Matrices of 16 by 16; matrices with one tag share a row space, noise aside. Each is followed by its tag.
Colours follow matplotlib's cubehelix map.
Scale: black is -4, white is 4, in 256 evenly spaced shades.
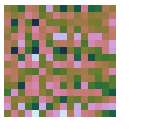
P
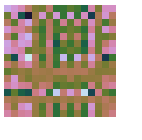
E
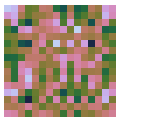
E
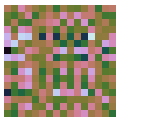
E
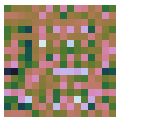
E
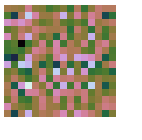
E
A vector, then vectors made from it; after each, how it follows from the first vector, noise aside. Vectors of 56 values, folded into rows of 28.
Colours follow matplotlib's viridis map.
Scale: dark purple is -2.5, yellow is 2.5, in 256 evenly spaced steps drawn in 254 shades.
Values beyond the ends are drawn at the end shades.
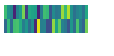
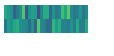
shrunk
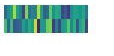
negated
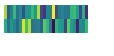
reversed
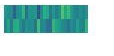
shrunk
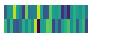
negated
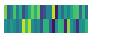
reversed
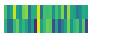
sign-scrambled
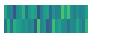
shrunk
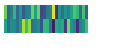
reversed
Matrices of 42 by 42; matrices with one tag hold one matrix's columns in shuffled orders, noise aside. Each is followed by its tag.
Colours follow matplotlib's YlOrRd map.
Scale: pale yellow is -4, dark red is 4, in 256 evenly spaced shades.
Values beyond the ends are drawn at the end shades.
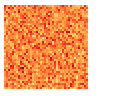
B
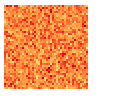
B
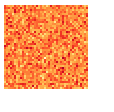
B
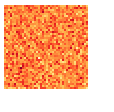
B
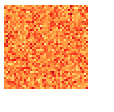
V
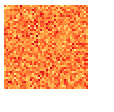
V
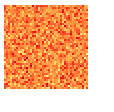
B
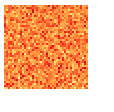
B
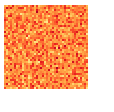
B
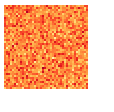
B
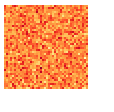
B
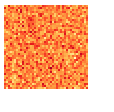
B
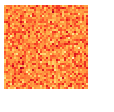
B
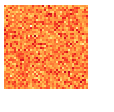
V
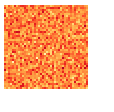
B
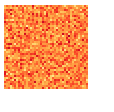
V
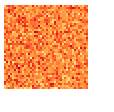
B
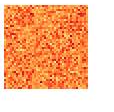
V
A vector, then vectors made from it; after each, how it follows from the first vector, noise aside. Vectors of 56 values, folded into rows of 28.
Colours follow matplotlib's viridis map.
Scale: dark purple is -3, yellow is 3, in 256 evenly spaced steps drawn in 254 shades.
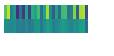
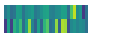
wrapped around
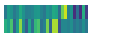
wrapped around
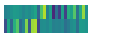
wrapped around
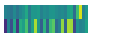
wrapped around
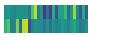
wrapped around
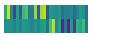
wrapped around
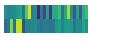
wrapped around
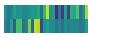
wrapped around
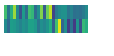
wrapped around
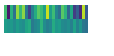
sign-scrambled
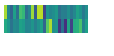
wrapped around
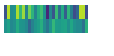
sign-scrambled
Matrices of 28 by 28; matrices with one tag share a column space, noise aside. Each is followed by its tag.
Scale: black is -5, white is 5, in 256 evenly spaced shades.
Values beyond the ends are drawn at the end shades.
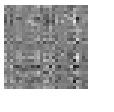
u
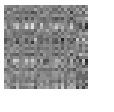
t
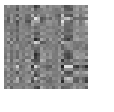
u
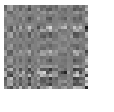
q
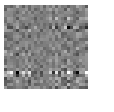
q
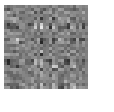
t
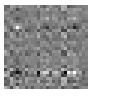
q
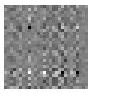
q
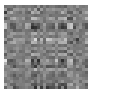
t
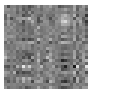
u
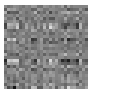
t
